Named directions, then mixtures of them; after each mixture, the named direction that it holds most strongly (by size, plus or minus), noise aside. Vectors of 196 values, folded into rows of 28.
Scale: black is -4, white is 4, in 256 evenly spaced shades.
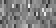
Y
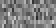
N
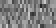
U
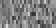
U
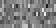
Y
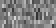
N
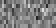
Y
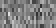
N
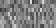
N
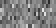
Y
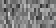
N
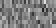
U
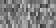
U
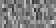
N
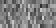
U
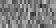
U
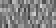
U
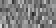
U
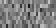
U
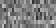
N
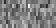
Y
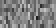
U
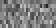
U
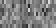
Y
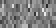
Y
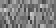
U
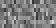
N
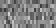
N
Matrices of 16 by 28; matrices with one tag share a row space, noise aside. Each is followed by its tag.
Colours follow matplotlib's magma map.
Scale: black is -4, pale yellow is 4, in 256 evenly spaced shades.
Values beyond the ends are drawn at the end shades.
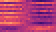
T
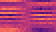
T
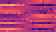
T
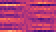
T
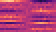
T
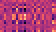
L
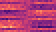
T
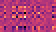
L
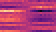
T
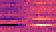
T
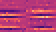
T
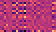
L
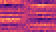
T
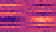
T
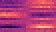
T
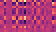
L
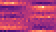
T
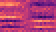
T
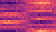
T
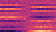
T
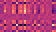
L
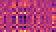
L
